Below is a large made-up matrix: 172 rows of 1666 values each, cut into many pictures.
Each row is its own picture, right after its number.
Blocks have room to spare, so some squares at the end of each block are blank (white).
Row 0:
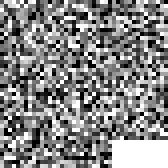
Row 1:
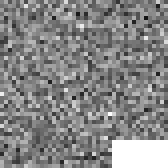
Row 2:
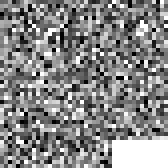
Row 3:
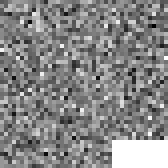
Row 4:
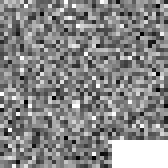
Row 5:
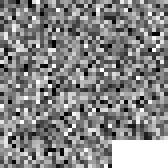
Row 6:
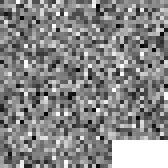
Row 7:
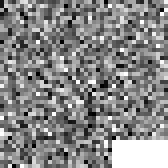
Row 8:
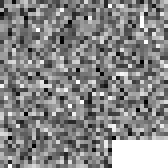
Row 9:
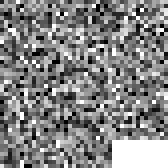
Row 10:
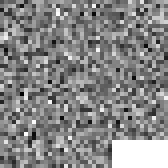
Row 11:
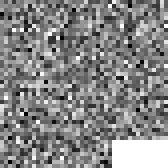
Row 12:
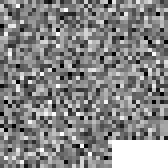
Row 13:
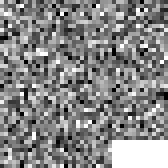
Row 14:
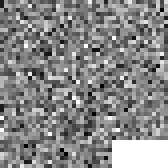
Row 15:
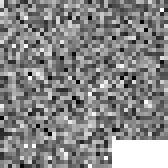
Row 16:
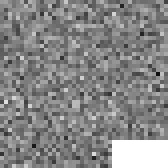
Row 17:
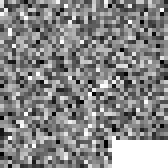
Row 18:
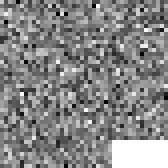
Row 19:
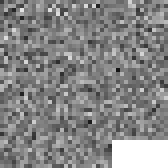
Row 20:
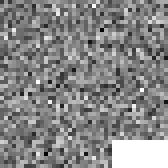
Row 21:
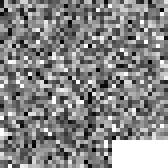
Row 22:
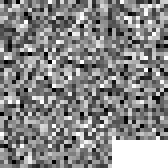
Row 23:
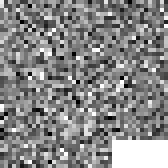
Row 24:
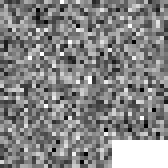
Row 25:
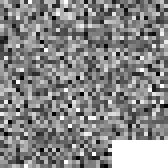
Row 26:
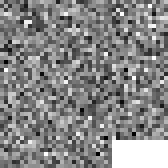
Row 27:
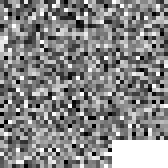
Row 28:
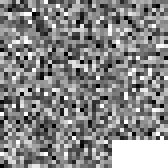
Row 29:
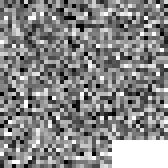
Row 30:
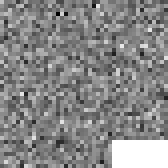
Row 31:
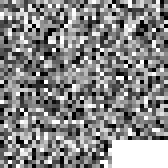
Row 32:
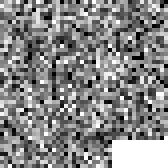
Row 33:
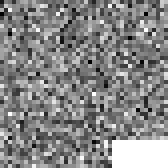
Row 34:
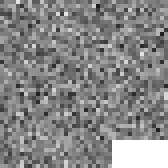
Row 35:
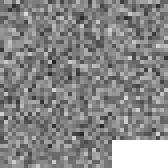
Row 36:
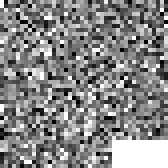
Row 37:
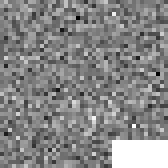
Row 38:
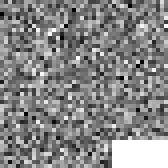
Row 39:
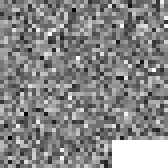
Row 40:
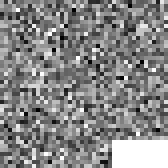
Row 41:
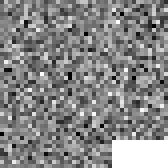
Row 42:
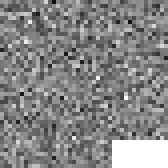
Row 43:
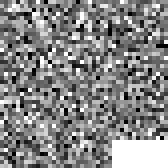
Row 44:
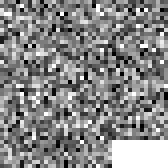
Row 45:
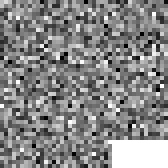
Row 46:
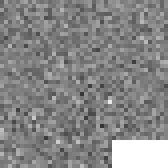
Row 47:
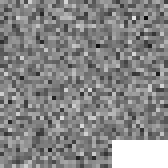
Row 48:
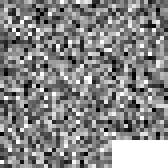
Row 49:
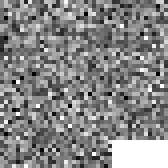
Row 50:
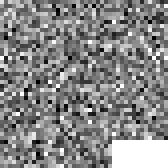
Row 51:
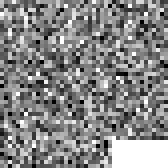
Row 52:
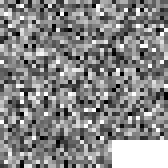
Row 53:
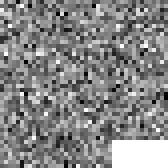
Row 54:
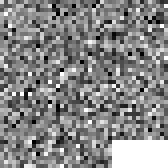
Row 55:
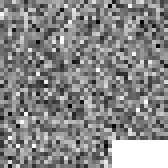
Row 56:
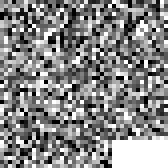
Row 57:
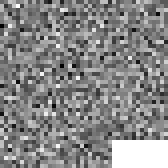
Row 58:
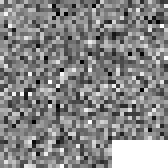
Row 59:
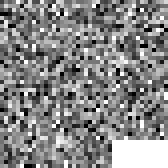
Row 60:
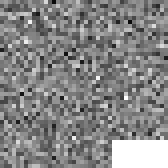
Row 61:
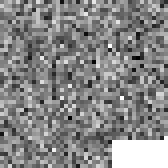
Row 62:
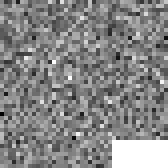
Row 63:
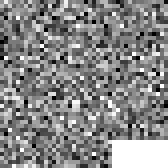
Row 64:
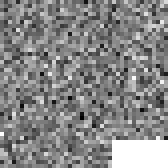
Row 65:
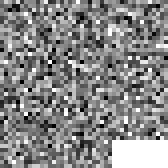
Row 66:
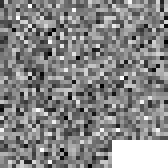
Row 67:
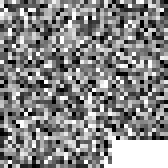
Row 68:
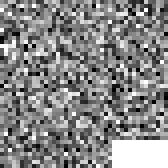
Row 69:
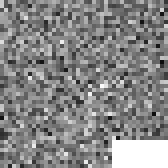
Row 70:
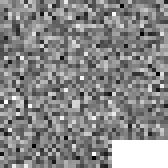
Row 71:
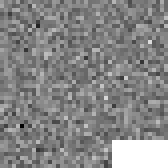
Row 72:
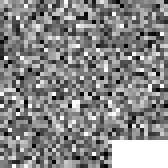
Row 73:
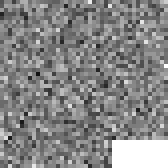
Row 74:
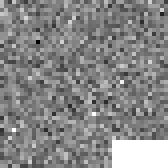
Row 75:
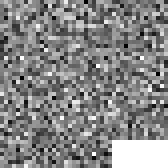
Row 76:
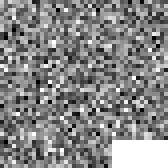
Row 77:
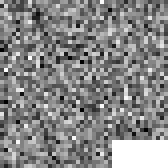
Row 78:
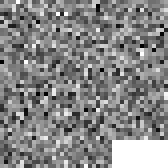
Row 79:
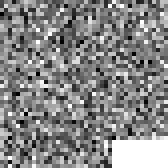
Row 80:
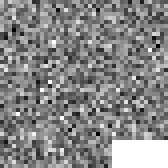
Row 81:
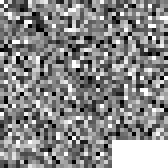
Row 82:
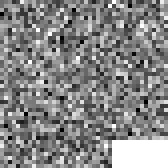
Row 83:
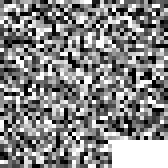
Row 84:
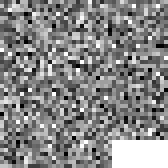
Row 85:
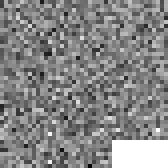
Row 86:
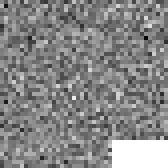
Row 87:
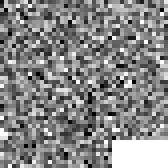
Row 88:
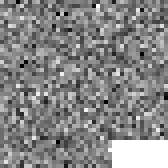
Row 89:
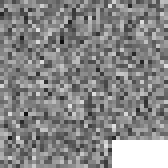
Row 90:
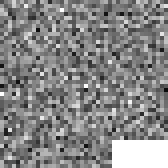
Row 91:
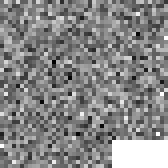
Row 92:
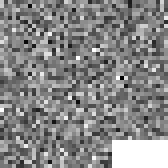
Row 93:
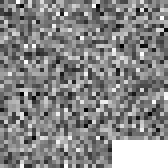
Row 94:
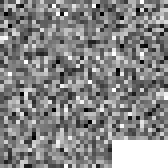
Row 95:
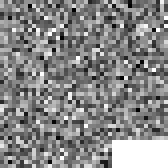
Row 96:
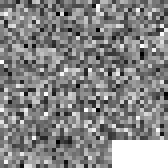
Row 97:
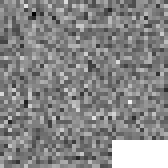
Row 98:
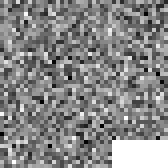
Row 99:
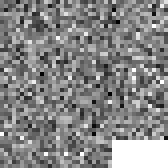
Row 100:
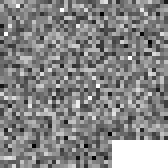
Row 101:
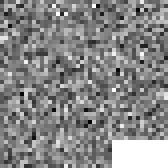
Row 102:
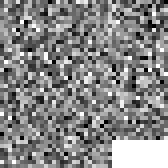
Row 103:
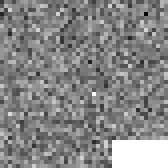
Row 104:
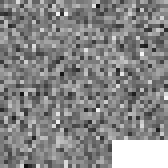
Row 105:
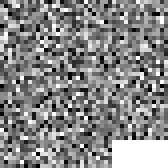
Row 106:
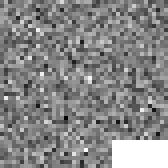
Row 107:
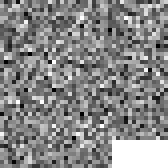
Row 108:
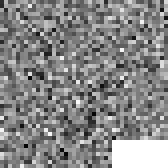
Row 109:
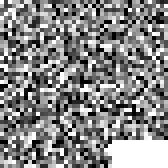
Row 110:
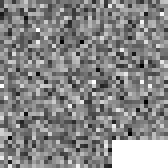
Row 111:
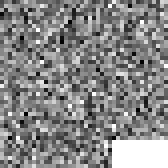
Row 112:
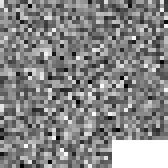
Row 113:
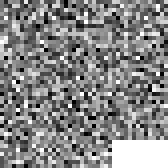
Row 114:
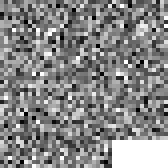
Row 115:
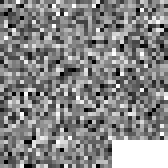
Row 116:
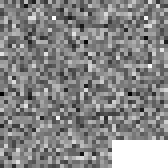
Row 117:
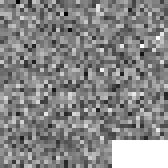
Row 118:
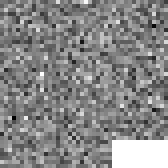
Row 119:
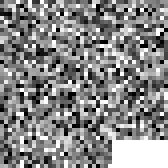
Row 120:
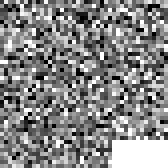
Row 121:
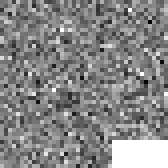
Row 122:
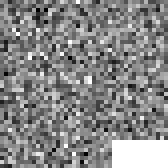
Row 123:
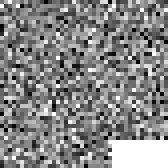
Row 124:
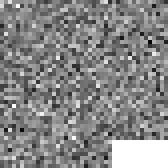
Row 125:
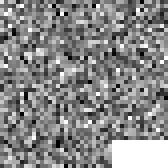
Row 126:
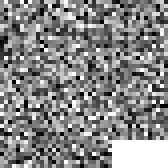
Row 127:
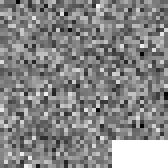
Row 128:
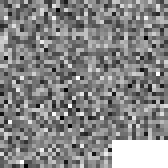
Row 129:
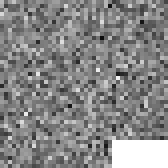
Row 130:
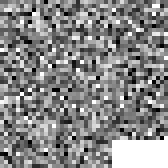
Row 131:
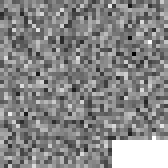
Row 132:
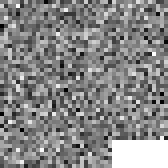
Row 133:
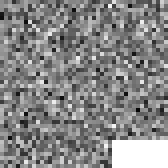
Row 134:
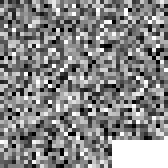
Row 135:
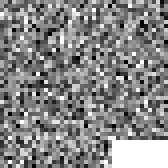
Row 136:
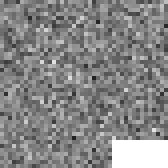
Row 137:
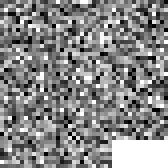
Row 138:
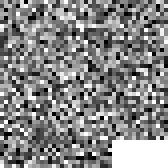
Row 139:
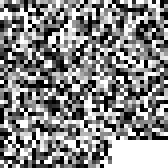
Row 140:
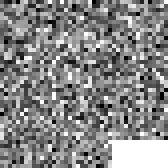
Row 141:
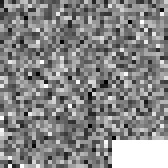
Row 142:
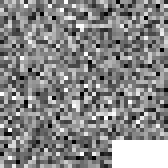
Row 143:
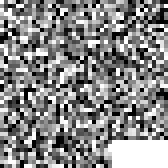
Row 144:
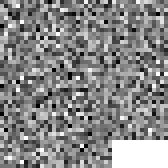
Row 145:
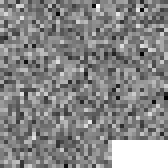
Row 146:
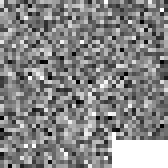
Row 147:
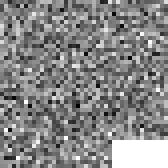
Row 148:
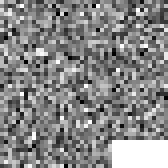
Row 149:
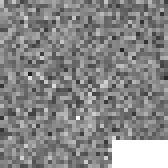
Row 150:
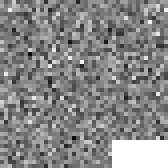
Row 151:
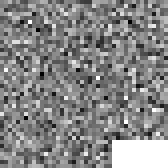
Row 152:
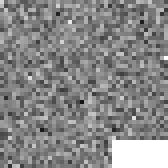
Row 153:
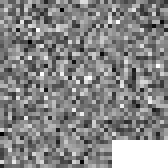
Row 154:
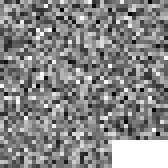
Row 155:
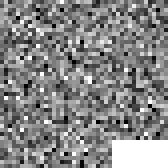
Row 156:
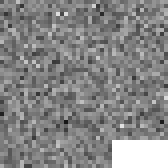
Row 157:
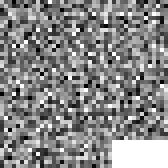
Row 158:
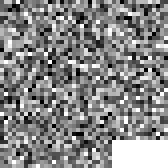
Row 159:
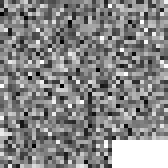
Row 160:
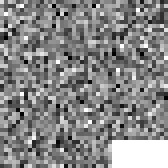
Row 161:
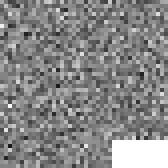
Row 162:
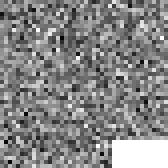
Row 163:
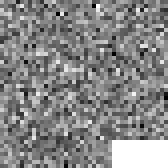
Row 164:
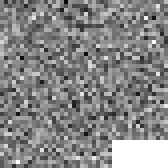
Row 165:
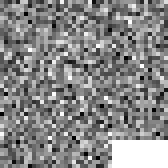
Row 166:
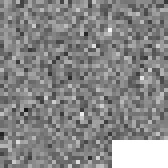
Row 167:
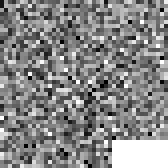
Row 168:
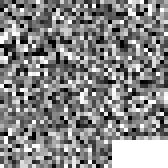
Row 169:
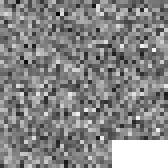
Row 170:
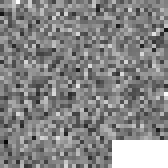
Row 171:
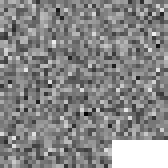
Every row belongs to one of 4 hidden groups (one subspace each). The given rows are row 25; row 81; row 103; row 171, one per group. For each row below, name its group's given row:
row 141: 103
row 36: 103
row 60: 81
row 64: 81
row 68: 171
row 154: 81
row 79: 103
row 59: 171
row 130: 81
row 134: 171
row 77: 81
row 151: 81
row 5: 171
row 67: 103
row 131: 103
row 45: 25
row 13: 171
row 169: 171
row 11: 103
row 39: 103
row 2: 103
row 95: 103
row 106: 81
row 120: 81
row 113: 25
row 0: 25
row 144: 25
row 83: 81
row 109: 171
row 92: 103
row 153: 81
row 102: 81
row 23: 103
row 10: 171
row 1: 25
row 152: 103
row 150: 81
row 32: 81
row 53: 171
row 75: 25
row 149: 103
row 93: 171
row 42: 81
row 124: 25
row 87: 103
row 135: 103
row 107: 81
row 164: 25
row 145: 171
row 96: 171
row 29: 25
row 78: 171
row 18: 171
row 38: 103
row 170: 171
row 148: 171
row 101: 171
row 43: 81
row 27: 25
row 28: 81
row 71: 103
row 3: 81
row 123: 25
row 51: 103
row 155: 81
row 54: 171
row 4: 25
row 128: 25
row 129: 103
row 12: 25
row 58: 171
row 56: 103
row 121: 171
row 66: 103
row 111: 103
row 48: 81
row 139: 103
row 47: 25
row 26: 81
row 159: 103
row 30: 171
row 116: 25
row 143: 171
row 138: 25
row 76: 171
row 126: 25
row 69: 103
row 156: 171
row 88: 171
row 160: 171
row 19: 171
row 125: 171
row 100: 25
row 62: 81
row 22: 81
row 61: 81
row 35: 81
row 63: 25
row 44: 171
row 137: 81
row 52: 171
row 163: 171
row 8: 103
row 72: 25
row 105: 25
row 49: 25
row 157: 25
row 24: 81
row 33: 103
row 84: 81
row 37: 25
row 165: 81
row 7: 103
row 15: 103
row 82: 103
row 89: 103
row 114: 103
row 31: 103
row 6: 171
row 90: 25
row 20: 171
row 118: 81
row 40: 103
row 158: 81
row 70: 25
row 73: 103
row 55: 103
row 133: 103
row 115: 171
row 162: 103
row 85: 103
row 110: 103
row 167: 103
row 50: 171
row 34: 171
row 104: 171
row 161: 25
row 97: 25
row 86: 25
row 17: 103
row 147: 25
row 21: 103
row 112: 103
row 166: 81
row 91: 81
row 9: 171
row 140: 81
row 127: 171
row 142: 25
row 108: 103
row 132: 25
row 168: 171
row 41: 81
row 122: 81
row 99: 81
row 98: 81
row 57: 25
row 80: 171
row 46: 103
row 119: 171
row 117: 171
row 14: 103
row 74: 103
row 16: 25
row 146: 103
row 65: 81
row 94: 171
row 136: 81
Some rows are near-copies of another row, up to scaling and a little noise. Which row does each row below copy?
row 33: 103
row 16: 70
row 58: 54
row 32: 61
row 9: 156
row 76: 80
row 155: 106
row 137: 118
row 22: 107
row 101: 94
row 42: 60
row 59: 104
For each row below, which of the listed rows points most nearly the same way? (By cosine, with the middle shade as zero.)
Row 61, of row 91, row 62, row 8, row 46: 91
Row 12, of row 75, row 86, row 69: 86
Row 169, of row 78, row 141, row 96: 96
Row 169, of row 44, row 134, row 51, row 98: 44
